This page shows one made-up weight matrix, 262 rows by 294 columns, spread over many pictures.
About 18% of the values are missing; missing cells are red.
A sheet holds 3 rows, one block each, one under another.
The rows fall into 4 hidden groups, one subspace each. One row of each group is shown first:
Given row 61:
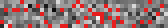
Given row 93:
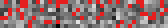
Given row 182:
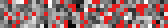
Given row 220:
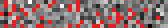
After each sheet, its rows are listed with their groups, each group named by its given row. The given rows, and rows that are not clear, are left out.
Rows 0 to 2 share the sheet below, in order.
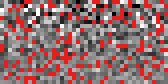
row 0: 61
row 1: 220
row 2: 93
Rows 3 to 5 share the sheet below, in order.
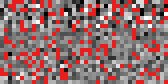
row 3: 182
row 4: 182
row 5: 220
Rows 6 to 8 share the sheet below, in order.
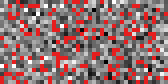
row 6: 61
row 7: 182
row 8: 220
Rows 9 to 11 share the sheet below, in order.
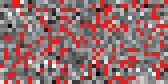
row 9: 182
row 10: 220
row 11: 61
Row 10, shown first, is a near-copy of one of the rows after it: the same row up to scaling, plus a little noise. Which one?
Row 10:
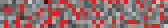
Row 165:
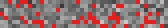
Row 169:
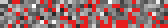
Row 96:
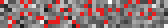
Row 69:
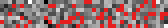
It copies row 69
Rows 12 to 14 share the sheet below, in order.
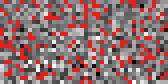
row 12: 182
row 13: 182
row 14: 61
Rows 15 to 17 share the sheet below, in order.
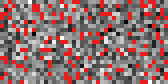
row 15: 220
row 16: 220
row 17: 182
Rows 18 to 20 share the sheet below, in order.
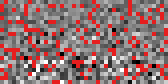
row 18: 220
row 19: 61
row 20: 61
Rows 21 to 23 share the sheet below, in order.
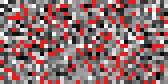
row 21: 220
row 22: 182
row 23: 93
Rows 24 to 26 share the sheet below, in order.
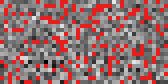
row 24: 61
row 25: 182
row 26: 61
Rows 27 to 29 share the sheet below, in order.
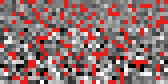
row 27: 220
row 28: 93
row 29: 182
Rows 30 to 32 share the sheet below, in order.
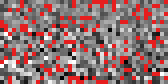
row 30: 93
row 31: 220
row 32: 220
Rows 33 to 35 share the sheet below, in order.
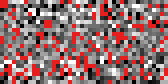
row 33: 61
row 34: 61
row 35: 220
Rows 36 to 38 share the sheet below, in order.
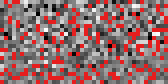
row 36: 61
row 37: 220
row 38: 61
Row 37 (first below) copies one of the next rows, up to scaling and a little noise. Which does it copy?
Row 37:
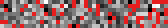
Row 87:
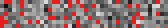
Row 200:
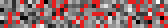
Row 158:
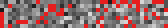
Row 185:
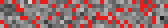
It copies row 87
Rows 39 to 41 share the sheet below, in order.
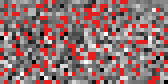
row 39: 61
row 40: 220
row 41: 220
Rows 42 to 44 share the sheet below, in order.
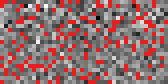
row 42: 61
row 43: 61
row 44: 93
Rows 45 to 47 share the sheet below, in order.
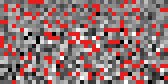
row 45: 93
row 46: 61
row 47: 182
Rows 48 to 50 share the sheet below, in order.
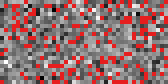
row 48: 61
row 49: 220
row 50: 220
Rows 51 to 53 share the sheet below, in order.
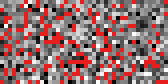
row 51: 61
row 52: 61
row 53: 182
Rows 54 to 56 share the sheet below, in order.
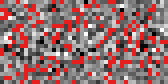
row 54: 93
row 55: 93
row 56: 220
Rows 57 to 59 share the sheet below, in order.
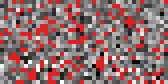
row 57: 182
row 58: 93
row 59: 61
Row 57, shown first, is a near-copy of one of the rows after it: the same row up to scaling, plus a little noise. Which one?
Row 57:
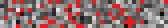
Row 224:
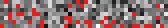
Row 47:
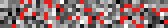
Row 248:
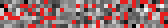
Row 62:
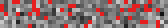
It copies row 62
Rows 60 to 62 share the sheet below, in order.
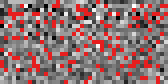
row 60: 61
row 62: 182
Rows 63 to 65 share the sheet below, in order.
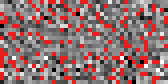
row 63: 93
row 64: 182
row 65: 182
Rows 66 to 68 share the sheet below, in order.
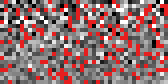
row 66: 220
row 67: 220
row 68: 182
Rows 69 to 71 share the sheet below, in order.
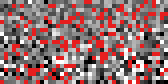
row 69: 220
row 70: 182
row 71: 182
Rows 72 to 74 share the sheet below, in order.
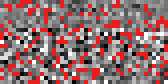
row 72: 61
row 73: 182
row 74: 220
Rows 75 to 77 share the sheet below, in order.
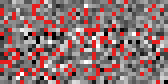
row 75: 182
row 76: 61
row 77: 220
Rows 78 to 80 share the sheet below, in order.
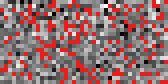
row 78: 220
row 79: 93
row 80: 182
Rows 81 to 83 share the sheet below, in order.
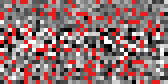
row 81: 93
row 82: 220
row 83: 182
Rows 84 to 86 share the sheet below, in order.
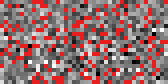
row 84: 93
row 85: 93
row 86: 61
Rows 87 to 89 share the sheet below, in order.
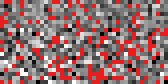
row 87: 220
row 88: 220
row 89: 220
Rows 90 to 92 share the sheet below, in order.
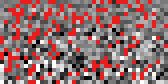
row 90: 61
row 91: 61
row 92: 61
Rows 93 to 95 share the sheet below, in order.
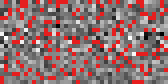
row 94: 182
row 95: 220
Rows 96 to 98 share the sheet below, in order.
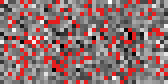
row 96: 220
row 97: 182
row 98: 182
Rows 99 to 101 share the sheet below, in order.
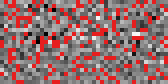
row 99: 61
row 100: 61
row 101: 182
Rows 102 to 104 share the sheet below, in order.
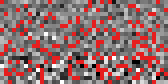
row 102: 61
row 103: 61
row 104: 61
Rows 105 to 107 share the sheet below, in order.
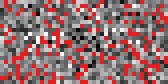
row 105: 61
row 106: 61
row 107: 93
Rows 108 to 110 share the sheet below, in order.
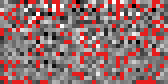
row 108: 61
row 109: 61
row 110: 61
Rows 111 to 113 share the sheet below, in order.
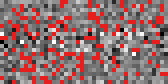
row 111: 61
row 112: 182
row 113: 220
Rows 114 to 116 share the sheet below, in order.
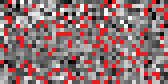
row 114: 220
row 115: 182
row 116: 220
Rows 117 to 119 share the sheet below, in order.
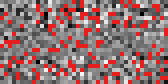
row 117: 182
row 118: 182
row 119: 182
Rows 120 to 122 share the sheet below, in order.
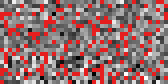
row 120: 182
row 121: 220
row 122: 182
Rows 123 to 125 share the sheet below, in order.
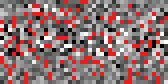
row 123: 61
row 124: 220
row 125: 220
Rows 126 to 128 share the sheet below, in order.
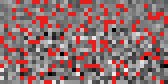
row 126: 93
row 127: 61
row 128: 93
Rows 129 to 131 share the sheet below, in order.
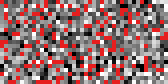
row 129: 93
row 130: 220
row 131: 182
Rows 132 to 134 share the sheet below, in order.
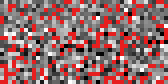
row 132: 93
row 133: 220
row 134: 182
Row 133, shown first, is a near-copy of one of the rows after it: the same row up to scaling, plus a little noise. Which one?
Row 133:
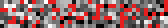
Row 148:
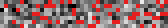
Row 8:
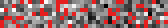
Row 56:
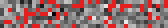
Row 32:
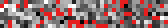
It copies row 32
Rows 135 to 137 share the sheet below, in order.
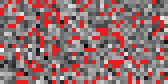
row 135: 220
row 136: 93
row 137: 220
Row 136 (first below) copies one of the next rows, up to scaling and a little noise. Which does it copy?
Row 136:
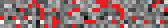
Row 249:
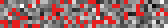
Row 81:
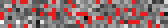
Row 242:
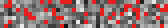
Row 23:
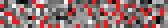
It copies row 81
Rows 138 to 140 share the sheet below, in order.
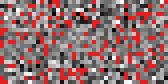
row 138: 182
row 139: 61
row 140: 93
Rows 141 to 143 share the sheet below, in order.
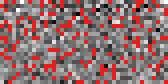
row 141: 182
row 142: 220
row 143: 61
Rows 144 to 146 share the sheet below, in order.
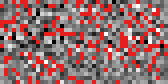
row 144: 61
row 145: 220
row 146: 61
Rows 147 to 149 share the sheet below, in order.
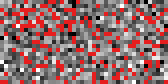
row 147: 93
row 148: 220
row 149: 182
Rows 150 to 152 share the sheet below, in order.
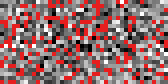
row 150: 182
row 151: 182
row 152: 220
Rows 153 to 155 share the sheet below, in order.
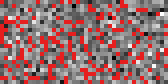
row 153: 93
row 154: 182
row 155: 61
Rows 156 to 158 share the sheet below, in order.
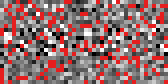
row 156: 61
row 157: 220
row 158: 220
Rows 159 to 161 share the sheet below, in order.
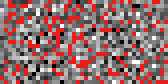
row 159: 61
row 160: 61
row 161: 61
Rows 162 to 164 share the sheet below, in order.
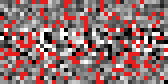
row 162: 182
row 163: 220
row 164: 220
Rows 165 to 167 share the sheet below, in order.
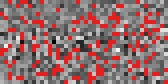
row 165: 220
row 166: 182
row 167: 182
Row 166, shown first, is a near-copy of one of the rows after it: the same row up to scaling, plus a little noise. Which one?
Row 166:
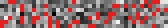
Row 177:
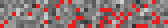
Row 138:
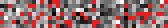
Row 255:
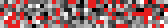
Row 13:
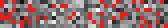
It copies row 138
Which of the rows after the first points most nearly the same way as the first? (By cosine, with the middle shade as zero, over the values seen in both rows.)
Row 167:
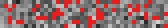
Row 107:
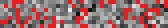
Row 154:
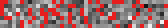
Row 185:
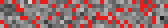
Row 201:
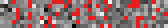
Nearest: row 185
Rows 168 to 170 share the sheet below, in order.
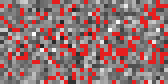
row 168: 93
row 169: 220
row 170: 182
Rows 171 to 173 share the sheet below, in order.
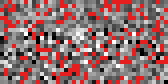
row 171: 220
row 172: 61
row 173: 220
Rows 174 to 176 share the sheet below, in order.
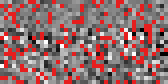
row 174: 182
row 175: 182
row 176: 220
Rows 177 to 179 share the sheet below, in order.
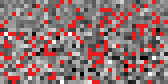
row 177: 182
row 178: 220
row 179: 93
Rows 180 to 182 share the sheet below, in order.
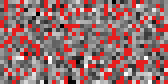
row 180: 61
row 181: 182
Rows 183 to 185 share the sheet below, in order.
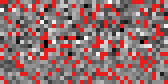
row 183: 220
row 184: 182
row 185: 220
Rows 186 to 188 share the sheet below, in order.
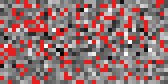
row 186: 182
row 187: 93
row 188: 220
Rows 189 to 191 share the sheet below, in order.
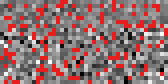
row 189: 220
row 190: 182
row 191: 182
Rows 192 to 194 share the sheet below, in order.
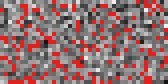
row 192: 220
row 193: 182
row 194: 93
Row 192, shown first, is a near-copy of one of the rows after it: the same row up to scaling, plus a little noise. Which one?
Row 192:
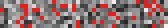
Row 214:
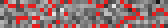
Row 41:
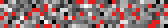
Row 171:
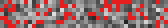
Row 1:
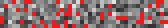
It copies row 1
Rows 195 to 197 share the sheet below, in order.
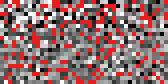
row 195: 220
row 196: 182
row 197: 61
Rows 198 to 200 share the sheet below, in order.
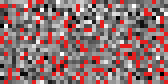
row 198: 61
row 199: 61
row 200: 220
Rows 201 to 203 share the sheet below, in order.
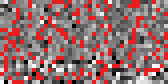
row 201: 220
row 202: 182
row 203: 61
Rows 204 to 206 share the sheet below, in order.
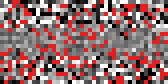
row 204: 61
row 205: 93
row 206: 61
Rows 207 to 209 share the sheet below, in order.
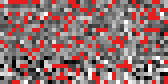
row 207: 182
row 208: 182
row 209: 220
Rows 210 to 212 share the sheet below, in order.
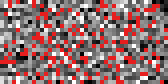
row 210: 93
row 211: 93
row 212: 93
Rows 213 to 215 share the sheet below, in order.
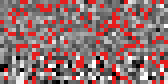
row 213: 93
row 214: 220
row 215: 93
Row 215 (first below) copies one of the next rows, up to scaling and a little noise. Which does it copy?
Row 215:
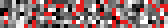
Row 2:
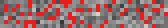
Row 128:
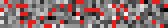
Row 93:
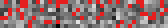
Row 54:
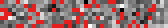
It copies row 93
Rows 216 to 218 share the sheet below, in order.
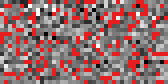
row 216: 61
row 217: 61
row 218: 182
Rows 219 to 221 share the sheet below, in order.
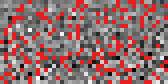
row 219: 93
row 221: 93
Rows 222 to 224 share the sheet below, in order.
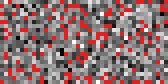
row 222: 93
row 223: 93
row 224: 182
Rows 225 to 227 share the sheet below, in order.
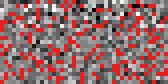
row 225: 61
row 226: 61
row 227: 182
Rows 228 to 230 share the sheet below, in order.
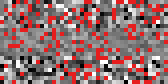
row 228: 182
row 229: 93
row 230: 220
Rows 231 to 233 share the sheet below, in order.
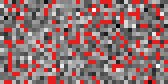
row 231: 182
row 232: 220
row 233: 220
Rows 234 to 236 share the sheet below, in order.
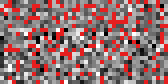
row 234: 182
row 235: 61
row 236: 93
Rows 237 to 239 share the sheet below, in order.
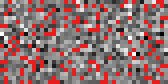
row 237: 93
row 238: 182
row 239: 61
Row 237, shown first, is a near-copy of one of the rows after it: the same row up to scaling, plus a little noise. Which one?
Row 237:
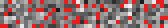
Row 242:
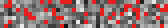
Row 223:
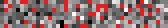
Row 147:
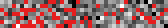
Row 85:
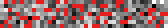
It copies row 242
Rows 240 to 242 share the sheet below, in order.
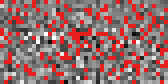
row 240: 182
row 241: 61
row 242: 93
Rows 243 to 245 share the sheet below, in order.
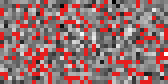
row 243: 61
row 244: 93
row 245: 182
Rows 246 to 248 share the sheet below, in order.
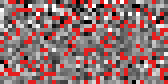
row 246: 61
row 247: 220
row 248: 182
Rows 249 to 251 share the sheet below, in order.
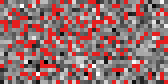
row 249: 93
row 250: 61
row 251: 61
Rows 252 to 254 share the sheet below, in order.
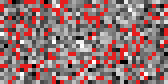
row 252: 182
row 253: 182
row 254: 93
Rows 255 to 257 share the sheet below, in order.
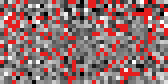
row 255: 182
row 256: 93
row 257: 182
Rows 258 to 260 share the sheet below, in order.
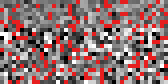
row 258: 220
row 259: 220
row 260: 93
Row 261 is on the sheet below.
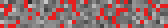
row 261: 220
